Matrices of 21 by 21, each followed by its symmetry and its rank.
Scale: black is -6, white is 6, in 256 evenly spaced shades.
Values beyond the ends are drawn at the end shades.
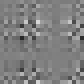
antisymmetric, rank two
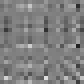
antisymmetric, rank two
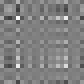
symmetric, rank one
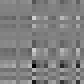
neither, rank one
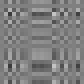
neither, rank one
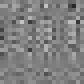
neither, rank three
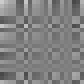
symmetric, rank one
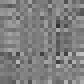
neither, rank three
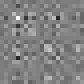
symmetric, rank three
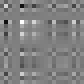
symmetric, rank one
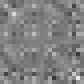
symmetric, rank three
